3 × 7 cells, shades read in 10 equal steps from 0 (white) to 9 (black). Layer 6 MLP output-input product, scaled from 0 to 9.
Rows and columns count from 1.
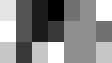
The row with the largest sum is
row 2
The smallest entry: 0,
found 3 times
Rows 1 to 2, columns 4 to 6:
9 5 4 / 7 4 4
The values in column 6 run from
4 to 4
